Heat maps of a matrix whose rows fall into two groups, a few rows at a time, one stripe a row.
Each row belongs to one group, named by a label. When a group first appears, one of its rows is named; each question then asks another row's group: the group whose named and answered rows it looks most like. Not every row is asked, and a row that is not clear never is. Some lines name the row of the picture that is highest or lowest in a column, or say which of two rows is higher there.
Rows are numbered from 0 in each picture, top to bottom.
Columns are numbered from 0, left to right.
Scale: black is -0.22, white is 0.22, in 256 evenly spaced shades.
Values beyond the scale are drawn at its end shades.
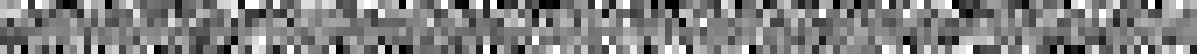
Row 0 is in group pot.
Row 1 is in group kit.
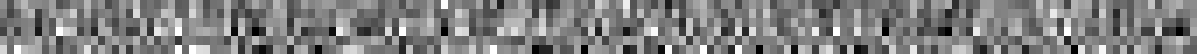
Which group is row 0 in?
pot
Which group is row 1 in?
pot
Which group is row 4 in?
pot
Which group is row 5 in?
kit
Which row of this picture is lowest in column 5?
3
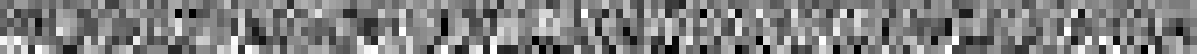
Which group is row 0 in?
pot
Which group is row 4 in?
kit
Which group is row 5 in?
pot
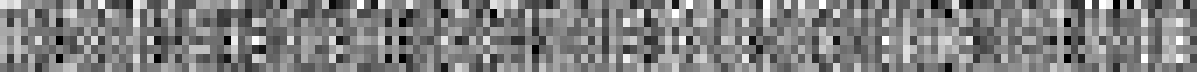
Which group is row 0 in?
kit
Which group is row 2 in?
pot
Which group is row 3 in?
kit
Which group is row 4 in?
pot
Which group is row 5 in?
kit
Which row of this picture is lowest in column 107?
4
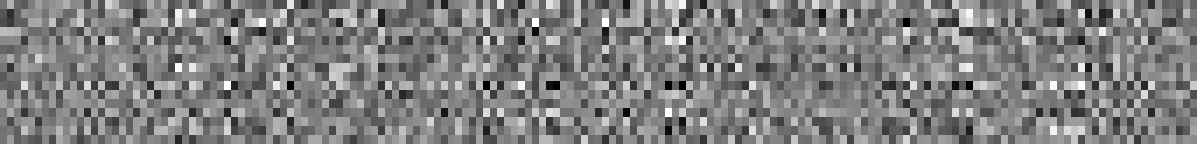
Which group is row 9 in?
pot
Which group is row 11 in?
kit
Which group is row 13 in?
pot
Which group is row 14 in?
pot
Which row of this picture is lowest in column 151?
2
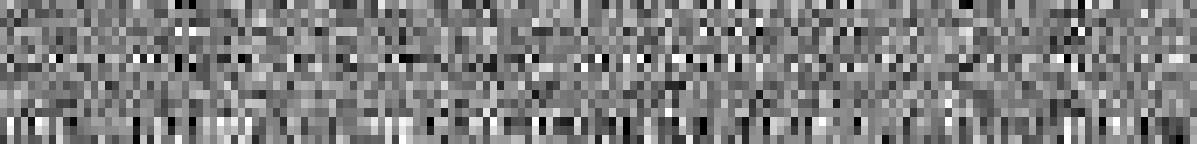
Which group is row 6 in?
pot
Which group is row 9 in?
pot
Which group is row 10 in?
kit
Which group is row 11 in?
pot
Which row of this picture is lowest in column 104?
3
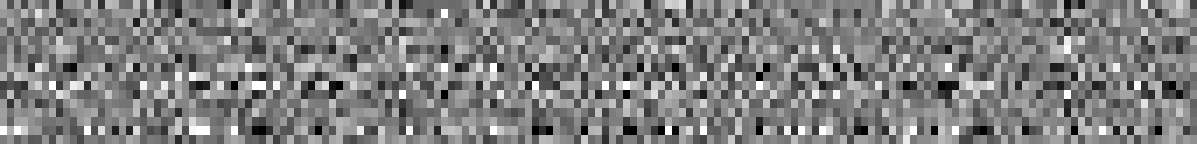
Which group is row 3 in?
pot
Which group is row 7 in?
pot
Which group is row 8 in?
kit
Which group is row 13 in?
kit
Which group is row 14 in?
kit
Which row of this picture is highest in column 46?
9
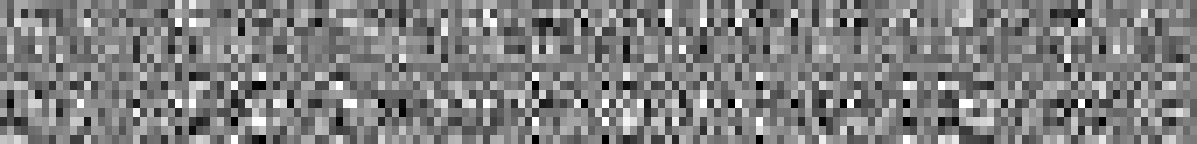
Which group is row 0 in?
kit
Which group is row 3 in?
pot
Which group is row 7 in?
pot
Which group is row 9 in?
kit
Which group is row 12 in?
pot
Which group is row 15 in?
kit
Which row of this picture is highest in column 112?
2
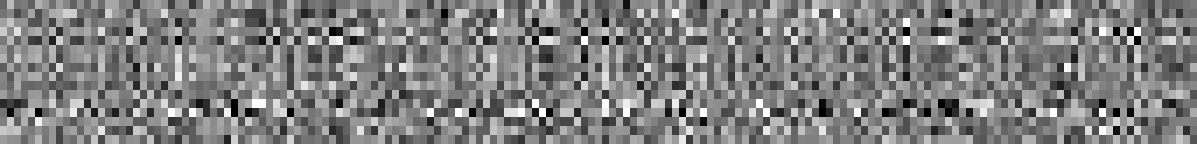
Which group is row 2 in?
kit
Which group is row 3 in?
kit
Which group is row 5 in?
kit
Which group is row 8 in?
kit
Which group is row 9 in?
pot
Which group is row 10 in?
pot
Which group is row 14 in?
kit
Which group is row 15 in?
pot
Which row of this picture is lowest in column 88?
4
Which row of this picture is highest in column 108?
11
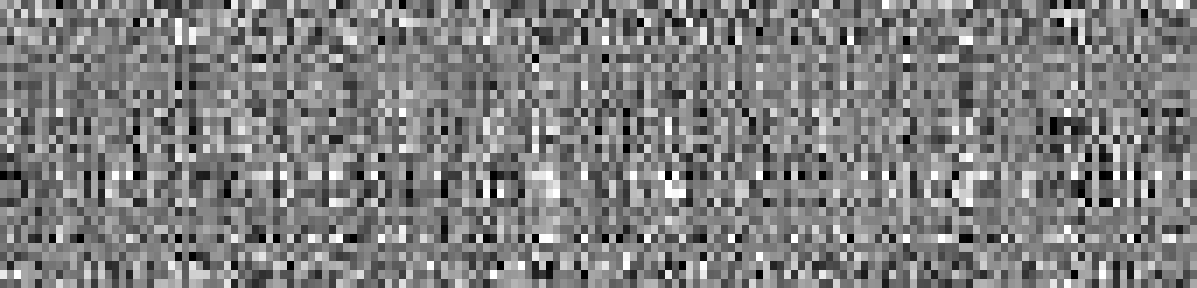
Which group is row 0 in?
pot
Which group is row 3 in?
kit
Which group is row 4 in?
kit
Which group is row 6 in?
kit
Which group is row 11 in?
kit
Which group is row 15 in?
kit
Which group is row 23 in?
kit
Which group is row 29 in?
pot
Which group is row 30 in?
kit
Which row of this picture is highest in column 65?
31
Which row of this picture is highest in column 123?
19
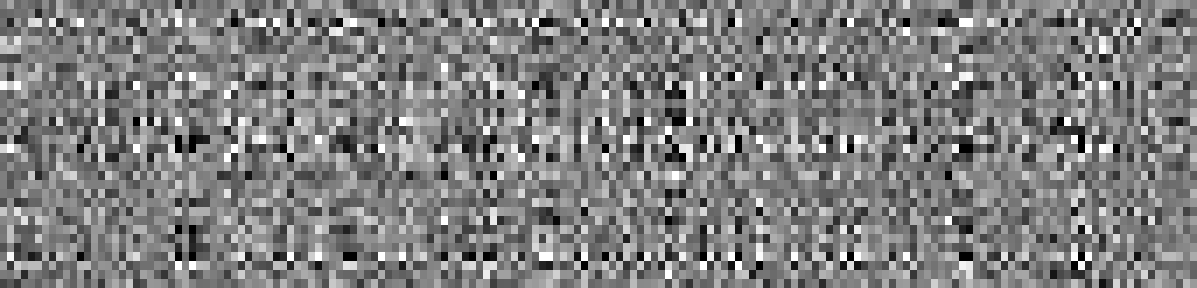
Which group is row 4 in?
kit
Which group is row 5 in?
kit
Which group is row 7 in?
pot
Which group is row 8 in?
kit
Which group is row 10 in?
pot
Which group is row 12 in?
pot
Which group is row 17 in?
pot
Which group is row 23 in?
kit
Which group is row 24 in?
pot
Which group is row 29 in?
kit
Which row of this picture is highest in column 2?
9
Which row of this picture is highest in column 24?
16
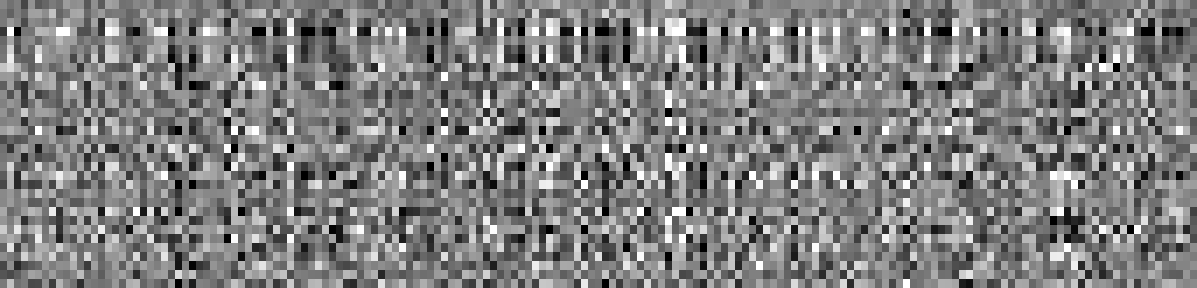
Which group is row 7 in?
kit
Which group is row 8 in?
pot
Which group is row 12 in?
pot
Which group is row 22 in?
kit
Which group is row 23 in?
pot
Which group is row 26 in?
pot
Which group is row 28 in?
pot
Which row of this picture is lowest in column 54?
30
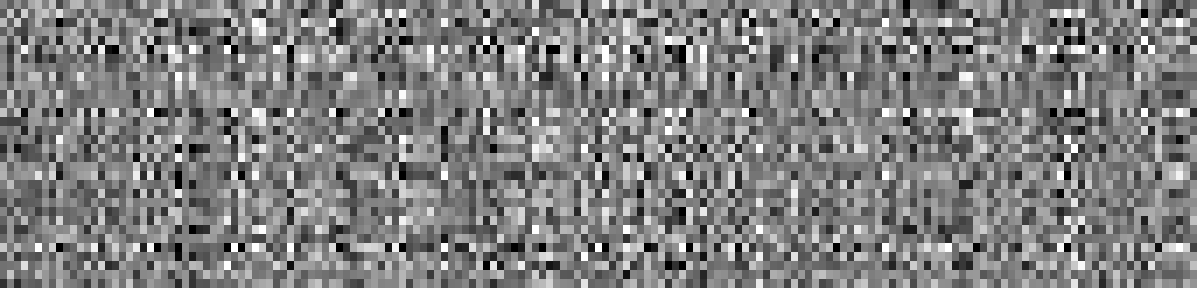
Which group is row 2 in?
pot
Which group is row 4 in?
pot
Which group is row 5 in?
pot
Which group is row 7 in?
pot
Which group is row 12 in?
pot
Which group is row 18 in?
pot
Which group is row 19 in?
pot
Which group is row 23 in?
pot
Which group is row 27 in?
pot
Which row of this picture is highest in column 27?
5
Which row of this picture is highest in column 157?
5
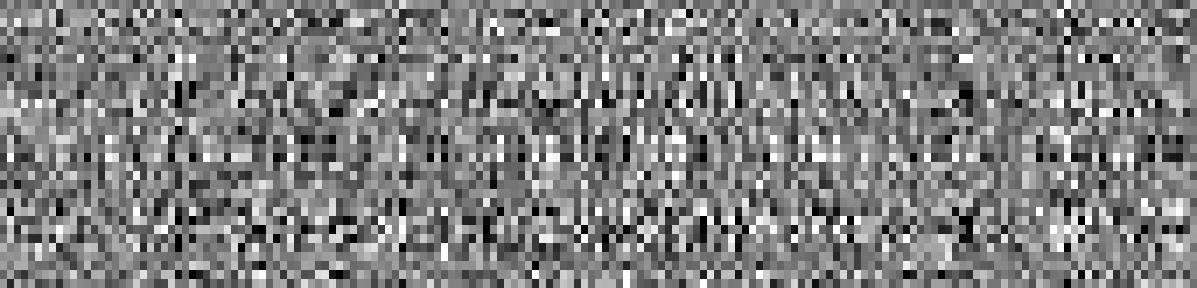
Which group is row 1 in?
pot
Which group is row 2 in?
kit
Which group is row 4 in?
pot
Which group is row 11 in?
pot
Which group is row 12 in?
kit
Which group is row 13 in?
kit
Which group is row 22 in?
pot
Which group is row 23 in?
pot
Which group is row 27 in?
pot
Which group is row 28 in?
pot
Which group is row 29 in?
kit
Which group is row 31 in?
pot
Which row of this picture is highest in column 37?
30
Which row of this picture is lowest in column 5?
8
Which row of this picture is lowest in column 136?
23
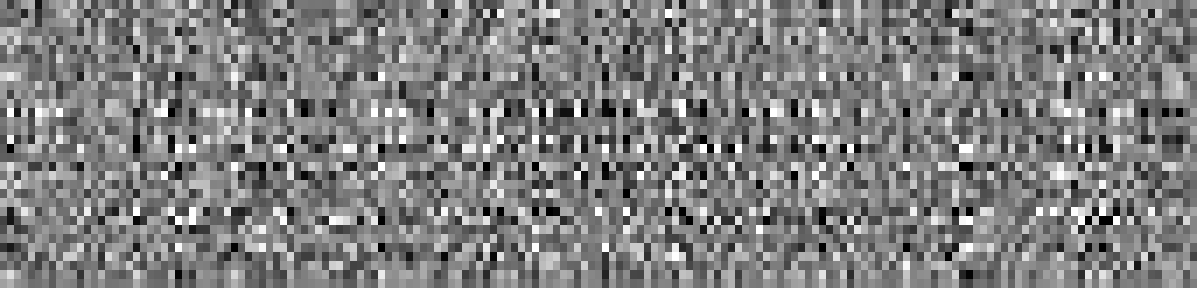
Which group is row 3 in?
kit
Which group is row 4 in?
kit
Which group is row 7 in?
kit
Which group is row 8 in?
kit
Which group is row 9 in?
pot
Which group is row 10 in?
pot
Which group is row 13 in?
pot
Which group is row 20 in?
kit
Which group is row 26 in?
pot
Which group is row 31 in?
kit
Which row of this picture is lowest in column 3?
1
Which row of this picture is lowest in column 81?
12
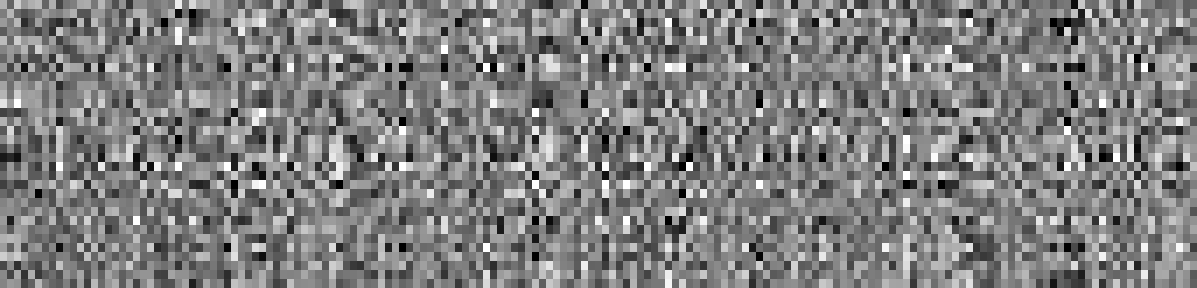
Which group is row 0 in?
kit
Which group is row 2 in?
pot
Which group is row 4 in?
kit
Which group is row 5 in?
pot
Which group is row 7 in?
pot
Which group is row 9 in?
pot
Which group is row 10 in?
kit
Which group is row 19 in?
kit
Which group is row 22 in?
kit
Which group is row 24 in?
pot
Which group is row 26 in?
kit
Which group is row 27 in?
pot
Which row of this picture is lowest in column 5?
21
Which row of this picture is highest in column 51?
11
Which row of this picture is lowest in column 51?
17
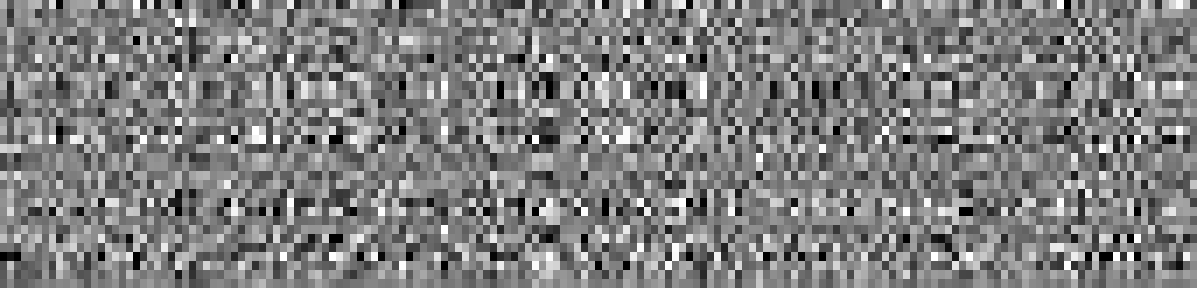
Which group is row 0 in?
pot
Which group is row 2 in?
kit
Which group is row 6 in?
pot
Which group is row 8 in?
kit
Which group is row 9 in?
pot
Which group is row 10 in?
pot
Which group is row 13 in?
kit
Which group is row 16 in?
kit
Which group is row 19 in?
kit
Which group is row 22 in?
pot
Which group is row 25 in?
pot
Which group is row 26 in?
kit
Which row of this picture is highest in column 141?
15
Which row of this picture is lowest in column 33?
15
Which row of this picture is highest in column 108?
17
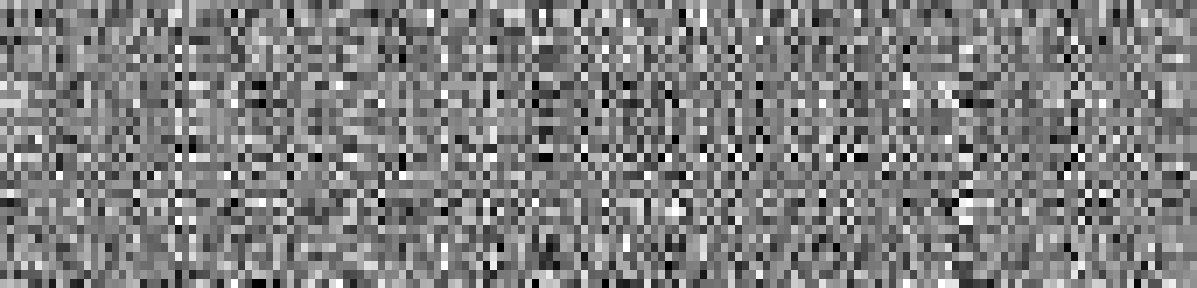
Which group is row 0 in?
kit
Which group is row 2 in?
pot
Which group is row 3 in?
pot
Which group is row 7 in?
kit
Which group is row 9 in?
kit
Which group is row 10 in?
pot
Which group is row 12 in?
kit
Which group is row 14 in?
kit
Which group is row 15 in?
pot
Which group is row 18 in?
pot
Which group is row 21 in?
kit
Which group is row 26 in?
pot
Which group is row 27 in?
pot
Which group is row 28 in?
kit
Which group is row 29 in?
pot
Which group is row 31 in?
kit
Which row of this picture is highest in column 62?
22
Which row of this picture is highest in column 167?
31
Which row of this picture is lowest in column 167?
22
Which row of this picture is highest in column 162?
17
